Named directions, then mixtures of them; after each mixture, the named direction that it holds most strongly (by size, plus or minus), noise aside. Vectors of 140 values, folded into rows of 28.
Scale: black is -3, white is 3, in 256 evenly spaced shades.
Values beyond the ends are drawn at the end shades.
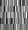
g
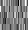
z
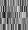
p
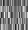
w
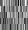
z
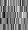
p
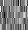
z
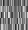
w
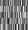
w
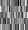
z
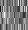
p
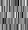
z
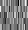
z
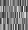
p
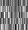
w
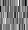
z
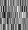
p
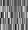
w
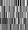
z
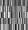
w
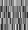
w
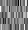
z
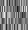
p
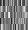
w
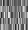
w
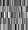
w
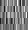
g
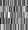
w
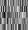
p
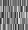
w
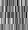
g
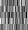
g
